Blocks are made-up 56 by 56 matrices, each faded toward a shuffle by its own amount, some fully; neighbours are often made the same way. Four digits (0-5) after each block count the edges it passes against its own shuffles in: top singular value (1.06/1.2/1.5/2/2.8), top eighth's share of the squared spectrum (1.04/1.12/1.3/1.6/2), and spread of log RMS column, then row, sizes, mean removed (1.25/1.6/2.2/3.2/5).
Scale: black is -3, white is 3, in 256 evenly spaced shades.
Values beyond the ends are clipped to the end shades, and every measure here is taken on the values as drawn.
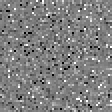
0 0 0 0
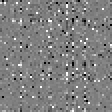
4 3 2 2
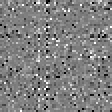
3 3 2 2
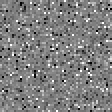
0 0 0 0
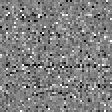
1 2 1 2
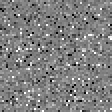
1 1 0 1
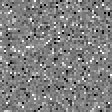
0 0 1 0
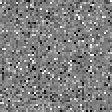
0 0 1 0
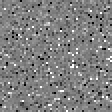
0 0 0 0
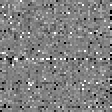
2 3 1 2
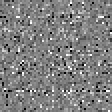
2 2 2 2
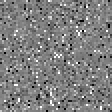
0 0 0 0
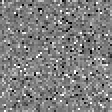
0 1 0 0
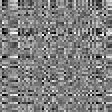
5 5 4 4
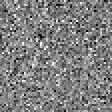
1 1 0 0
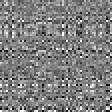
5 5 3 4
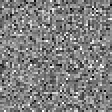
3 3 1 1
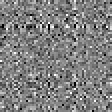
4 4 2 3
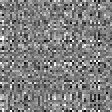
4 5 3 3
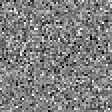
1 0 1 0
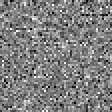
3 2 1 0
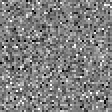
2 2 0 1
